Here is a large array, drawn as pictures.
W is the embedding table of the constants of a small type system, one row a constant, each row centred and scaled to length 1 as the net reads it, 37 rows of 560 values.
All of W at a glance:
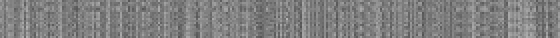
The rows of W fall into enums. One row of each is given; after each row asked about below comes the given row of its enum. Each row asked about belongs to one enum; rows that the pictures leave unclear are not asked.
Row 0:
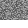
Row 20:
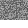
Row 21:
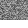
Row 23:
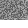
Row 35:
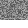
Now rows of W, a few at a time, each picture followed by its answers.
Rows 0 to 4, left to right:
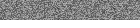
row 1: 20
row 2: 21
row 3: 35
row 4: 21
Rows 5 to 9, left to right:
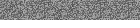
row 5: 23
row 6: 20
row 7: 0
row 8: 20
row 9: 20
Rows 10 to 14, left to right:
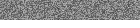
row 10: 23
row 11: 20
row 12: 21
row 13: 35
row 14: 0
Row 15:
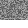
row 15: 35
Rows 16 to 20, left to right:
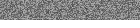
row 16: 23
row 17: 35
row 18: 0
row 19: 21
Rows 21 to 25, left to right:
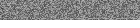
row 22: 0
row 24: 35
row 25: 35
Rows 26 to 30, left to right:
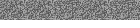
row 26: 23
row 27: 23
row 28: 20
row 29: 23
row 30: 20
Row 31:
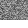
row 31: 21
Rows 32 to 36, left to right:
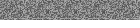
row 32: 23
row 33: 35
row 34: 35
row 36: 23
